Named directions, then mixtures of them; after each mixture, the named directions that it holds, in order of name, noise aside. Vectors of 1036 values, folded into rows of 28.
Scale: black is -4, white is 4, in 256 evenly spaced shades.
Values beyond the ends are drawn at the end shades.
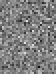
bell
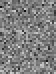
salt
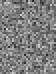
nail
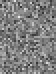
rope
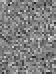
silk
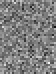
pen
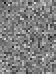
nail, silk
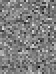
bell, rope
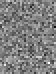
pen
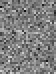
salt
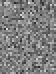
nail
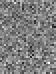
pen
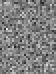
nail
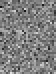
salt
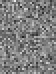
rope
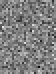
bell, pen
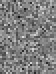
rope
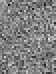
silk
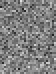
pen, salt
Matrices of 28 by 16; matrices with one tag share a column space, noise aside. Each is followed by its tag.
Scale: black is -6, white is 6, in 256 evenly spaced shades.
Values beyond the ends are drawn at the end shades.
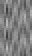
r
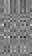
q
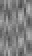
r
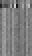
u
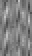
r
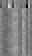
u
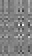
q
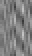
r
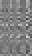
q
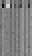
u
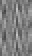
r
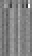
u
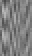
r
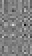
q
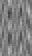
r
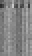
u
